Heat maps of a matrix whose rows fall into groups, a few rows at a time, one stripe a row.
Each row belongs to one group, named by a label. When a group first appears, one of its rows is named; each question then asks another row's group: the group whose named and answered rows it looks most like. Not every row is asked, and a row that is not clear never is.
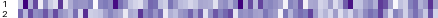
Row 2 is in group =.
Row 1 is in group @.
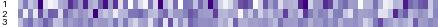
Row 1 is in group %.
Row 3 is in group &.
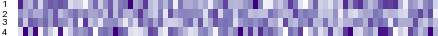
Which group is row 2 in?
=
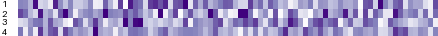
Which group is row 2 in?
%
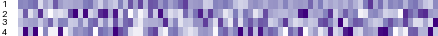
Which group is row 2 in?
%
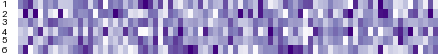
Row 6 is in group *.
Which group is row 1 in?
=
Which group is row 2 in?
@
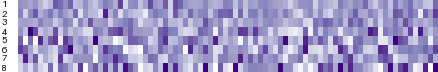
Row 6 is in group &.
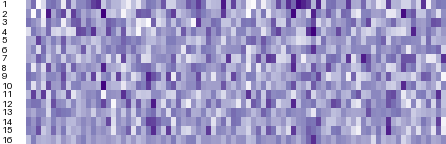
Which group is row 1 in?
*
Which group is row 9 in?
=
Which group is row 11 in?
@
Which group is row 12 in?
=
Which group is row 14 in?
=
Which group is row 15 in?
=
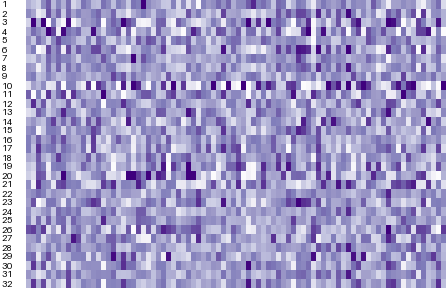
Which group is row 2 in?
*
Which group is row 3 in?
@
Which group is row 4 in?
=
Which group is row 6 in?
*
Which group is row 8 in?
*
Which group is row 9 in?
%
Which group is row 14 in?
=
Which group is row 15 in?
*
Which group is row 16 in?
=
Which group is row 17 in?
=
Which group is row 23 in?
*
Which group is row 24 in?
*
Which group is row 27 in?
&
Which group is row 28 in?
*
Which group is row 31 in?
*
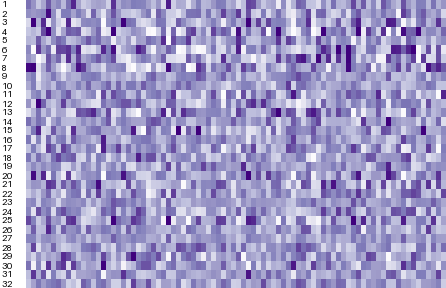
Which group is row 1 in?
%
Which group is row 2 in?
=
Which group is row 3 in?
@
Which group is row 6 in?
*
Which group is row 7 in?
*
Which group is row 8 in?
&
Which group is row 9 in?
*
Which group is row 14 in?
=
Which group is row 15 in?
&
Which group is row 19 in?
&
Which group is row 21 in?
=
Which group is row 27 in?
%
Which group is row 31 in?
@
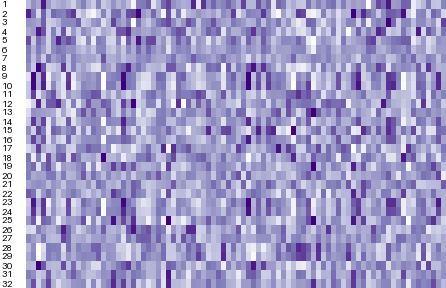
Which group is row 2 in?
%
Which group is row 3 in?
&
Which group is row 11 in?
*
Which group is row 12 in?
&
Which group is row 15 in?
=
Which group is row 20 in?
=
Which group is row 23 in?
@
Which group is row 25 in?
%
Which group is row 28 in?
*
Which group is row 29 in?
*
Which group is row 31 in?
%
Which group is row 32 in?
%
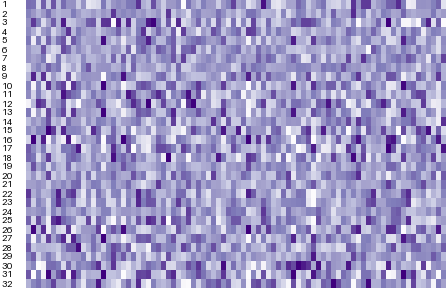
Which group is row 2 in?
%
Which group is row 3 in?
=
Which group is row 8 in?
&
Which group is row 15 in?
=
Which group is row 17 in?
&
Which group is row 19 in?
@
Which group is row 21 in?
&
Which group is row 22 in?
%
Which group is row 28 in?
&
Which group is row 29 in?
%
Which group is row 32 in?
=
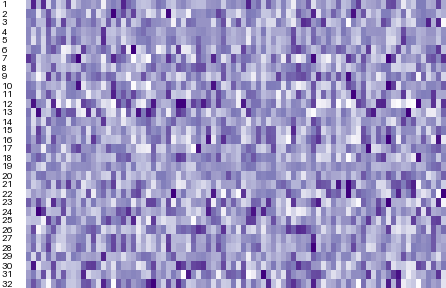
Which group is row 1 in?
@
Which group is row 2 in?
%
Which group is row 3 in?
=
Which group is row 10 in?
&
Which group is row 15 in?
=
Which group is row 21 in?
*
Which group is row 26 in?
*
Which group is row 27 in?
%
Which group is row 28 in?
%
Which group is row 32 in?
=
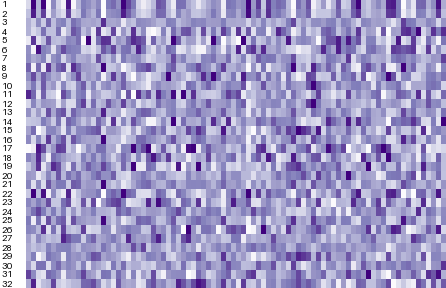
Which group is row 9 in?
&
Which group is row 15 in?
*
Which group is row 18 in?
=
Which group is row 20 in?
*
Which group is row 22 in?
@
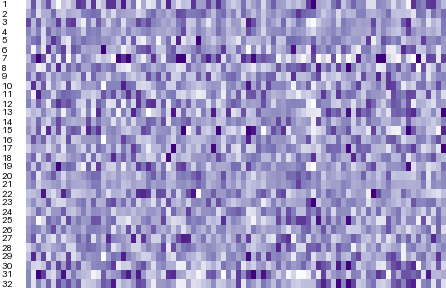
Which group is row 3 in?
%
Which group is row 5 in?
&
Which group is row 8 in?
*
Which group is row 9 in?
=
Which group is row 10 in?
@
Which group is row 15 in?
%
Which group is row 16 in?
@
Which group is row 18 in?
%
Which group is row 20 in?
*
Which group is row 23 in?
%
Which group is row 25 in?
*
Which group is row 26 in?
=
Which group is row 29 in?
@
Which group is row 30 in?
*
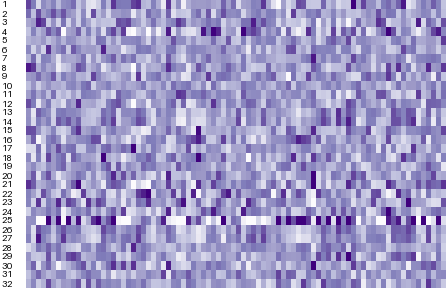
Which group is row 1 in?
%
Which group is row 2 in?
=
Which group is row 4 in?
&
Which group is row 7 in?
%
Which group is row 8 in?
&
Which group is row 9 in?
=
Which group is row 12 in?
&
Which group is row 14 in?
*
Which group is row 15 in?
&
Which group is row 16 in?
*
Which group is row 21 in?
&
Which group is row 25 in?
*
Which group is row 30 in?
%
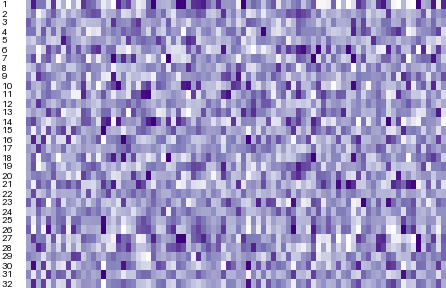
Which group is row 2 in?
*
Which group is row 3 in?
%
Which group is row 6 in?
*
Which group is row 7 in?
%
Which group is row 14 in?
=
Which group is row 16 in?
@
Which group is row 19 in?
*
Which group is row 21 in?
*
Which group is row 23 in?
=
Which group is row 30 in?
@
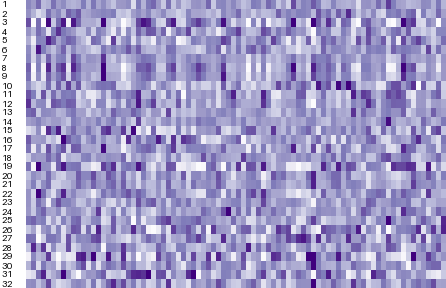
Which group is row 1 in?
=
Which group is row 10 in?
*
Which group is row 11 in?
%
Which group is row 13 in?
%
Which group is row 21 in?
%
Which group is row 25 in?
&
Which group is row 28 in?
@
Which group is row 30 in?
%
